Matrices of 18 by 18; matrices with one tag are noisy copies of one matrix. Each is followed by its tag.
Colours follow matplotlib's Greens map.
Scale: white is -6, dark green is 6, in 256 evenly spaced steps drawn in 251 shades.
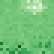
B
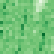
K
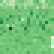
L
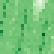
K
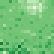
B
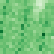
K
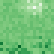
B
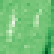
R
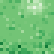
B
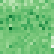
L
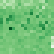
L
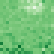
B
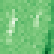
R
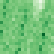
K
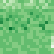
L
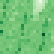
K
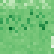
L
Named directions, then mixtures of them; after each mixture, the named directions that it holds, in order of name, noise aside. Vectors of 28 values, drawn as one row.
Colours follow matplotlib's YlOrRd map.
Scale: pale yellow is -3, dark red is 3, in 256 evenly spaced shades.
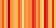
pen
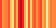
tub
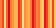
pen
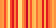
pen, tub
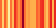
pen, tub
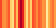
tub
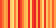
pen, tub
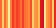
pen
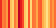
tub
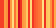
pen, tub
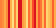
pen, tub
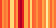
tub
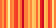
pen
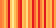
pen, tub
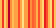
pen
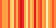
tub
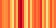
tub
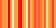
pen, tub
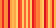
pen, tub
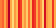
pen, tub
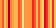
pen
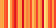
pen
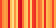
pen, tub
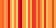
pen, tub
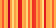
pen, tub
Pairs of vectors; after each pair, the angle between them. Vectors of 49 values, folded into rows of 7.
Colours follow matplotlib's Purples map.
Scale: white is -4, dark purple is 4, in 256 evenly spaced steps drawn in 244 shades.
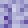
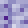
nearly parallel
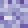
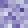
partly opposed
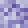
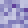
nearly parallel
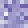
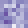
partly opposed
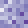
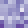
partly aligned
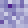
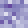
nearly parallel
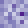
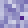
partly opposed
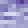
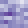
nearly opposite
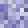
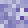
nearly parallel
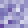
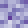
partly opposed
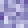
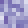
nearly opposite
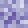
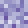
partly opposed
